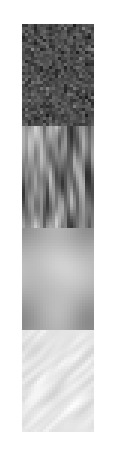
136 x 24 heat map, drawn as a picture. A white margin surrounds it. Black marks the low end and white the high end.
It is made of 4 by 1 panels. Panel 1,1: low, fine-grained. Panel 2,1: middling, streaked downward, strong in contrast. Panel 3,1: high, smooth. Panel 4,1: very high, slanting up to the right, faint in contrast.
